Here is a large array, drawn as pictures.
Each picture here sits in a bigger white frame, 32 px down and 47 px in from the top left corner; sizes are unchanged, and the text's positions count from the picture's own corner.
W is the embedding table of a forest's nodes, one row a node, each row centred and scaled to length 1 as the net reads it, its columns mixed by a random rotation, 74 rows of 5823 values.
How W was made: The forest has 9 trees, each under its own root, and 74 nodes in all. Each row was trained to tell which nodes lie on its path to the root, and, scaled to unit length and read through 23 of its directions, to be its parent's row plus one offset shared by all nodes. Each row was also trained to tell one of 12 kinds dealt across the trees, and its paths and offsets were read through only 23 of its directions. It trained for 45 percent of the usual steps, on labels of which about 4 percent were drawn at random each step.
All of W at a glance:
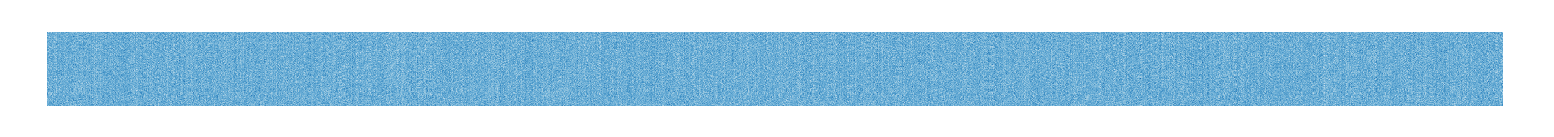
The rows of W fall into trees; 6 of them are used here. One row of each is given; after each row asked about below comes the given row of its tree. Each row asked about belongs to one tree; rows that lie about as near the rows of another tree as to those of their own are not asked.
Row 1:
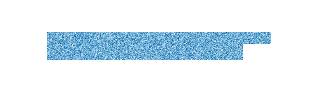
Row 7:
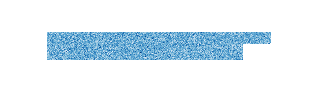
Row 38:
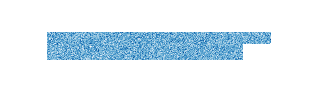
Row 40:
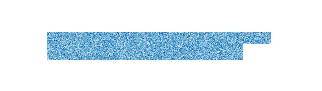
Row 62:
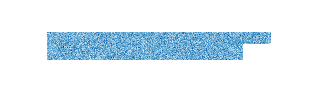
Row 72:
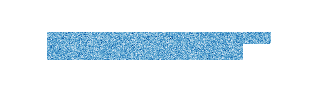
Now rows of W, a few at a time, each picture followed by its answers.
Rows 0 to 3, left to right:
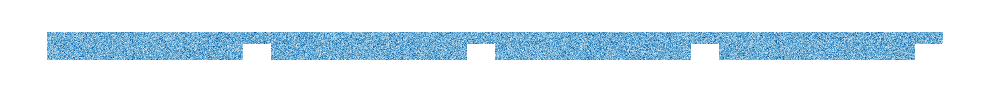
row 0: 62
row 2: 38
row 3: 40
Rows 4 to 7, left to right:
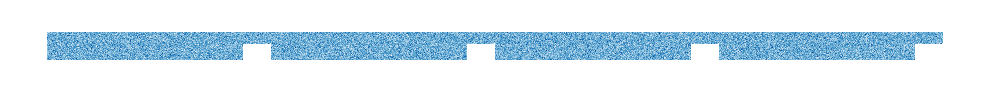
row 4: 7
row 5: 62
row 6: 38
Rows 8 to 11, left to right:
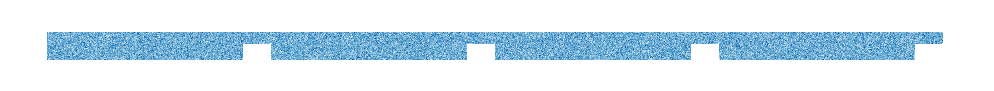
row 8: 72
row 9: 62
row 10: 38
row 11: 38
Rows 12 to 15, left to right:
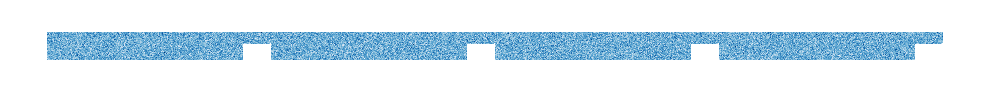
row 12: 40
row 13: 40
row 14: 62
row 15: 62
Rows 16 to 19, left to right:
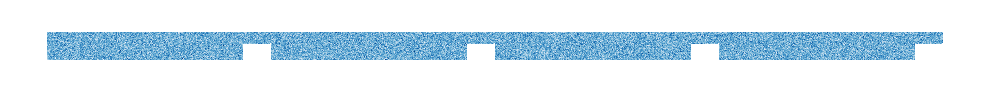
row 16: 40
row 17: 62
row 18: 1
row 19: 38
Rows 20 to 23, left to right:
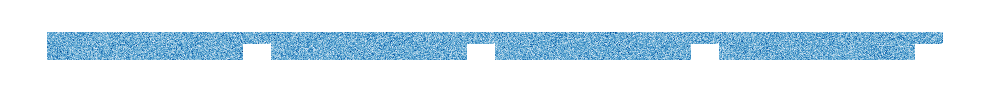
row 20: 72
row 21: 7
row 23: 62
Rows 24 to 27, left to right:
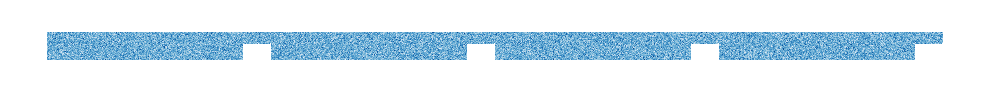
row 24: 38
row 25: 1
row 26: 38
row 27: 1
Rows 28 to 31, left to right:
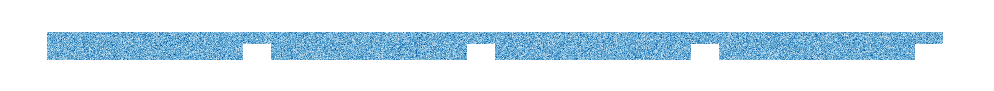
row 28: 7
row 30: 72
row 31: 7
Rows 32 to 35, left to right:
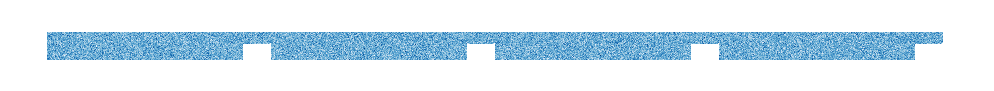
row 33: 62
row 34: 38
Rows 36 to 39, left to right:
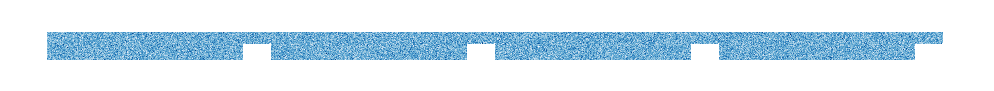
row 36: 62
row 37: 72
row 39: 40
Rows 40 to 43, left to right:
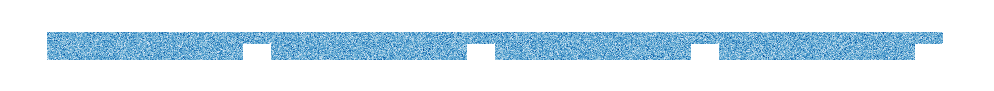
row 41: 7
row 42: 38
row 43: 38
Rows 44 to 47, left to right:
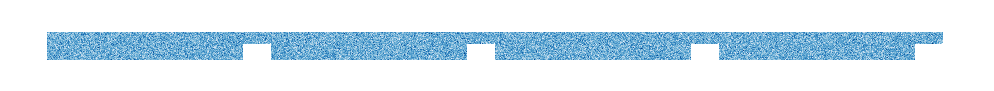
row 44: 72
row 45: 72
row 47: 7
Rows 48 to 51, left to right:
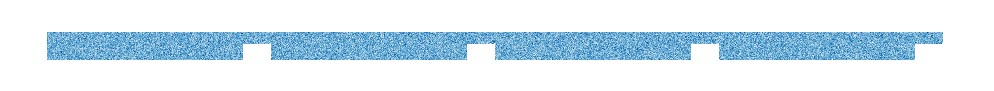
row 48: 72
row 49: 72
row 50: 40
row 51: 62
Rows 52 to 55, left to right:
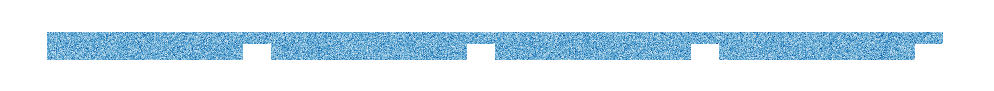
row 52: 38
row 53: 62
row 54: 1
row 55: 62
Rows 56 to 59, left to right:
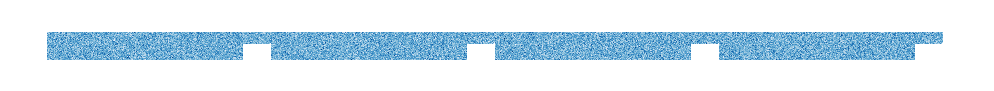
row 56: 72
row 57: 72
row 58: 72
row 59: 72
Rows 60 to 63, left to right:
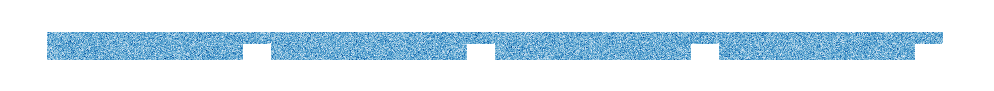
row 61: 62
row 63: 40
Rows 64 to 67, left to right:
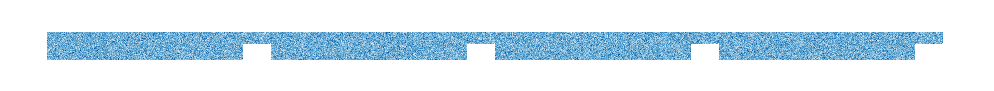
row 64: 40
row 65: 40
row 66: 72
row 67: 40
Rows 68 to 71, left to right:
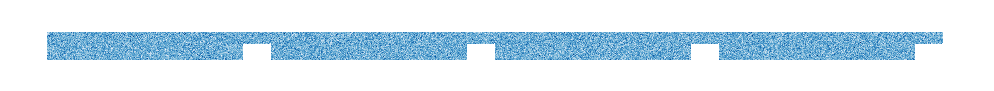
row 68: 62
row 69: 1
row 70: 38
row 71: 1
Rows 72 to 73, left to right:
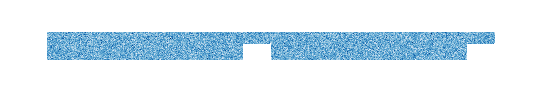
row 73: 1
